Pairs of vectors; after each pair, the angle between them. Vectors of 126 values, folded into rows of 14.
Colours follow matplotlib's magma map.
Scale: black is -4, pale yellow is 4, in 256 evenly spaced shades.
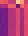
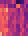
nearly opposite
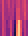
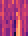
nearly parallel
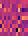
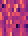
orthogonal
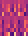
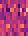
partly opposed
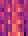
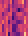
nearly opposite
